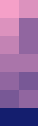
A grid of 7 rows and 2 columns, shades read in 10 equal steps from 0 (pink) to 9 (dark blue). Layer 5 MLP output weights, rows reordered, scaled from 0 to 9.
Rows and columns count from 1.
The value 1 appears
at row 1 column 2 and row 2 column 1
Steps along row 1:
up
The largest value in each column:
9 9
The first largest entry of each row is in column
2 2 2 1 2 1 1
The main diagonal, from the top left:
0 4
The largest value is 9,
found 2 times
